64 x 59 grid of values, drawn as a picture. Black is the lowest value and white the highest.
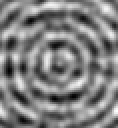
Stripes: horizontal, repeating 5 times. Average level on the scale: 50%. Rings: centred on the centre. Seam: none.
